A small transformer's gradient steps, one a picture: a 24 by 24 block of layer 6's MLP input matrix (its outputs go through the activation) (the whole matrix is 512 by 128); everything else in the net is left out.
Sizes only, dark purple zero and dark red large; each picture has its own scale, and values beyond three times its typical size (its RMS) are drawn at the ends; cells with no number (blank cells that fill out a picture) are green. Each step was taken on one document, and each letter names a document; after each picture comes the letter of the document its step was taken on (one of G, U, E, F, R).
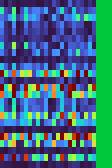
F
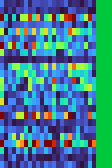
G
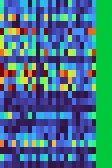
G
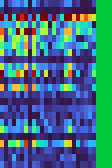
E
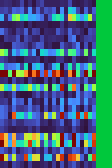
F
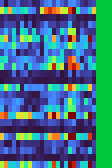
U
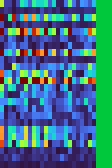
G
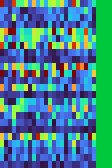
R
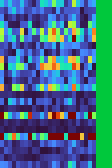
U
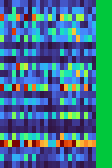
F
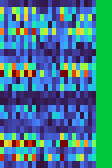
E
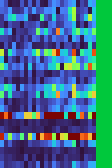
U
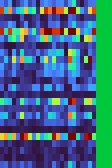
U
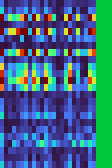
G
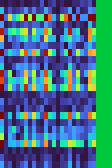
G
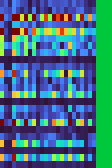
F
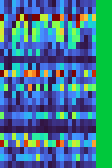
F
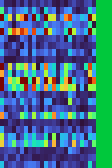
G
